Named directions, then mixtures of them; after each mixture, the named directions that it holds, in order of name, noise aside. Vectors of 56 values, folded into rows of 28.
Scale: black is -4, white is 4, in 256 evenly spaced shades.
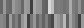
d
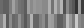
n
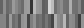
d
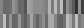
n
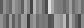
d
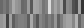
d, n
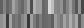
d, n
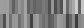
n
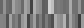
d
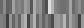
d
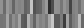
d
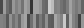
d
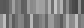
n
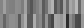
d, n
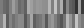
n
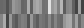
d, n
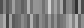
d, n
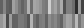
d, n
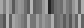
d, n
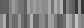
n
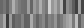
d, n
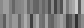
n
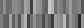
d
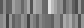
d, n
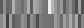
d, n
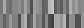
d, n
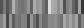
d, n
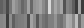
d, n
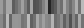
d, n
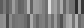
d, n
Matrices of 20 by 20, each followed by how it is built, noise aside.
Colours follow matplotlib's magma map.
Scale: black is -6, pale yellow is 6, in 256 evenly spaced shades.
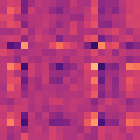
low rank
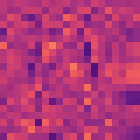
low rank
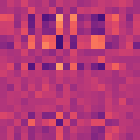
low rank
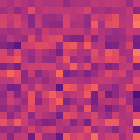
low rank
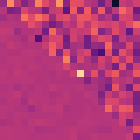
upper triangular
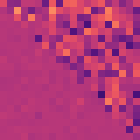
upper triangular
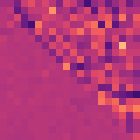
upper triangular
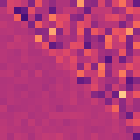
upper triangular
